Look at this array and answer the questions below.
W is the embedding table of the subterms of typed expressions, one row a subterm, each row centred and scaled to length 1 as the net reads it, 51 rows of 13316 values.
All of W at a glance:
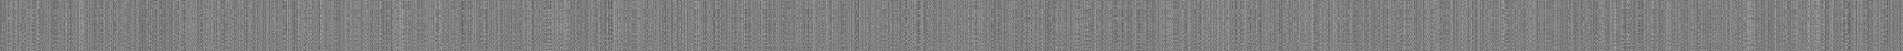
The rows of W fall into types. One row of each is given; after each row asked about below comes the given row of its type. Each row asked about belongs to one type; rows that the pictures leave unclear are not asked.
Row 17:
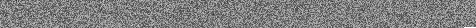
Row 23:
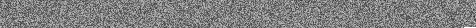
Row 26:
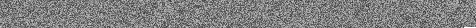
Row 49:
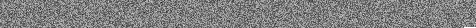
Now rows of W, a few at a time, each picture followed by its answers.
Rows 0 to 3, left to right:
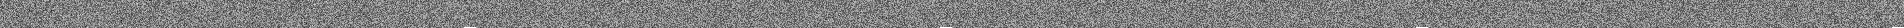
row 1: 49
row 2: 49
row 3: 17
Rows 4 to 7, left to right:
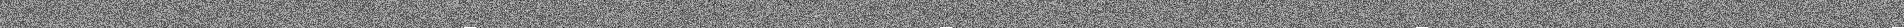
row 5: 23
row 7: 49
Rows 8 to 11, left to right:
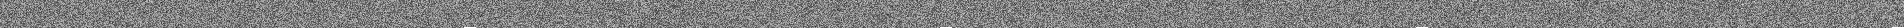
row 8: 49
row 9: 26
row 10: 17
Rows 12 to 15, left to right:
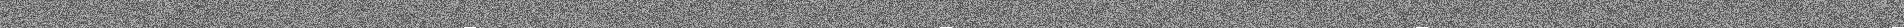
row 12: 26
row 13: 17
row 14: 23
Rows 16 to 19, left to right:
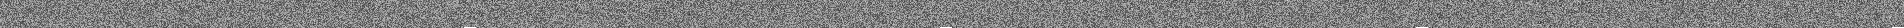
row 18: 17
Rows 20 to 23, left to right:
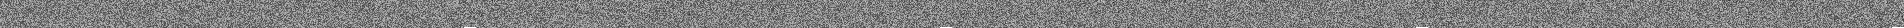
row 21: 17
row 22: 49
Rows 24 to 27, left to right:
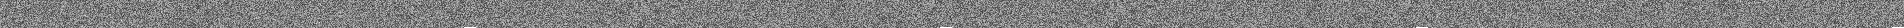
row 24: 23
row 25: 26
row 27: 17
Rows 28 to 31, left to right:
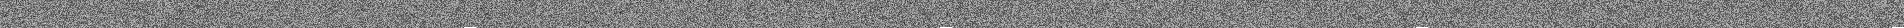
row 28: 26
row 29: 23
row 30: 23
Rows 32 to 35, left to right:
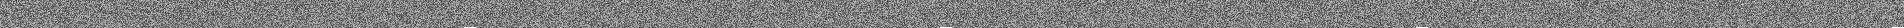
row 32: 17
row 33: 49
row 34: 49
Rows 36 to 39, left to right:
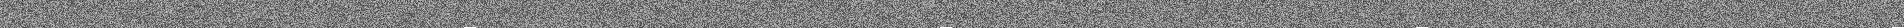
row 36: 26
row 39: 49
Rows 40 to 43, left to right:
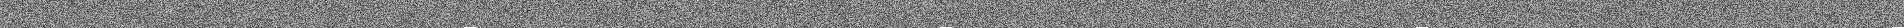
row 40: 26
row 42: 49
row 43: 17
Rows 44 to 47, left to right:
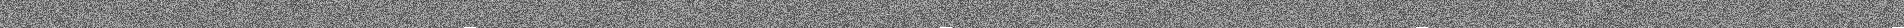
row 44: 17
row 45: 49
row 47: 26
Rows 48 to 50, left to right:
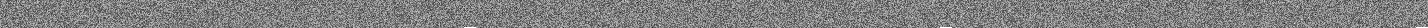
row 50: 17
